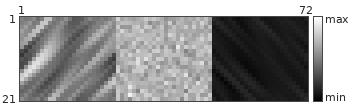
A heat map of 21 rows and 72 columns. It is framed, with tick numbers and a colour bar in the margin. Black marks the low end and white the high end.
The table splits into one row of 3 panels. Panel 1,1: middling, slanting up to the right, strong in contrast. Panel 1,2: high, fine-grained. Panel 1,3: very low, slanting down to the right, faint in contrast.
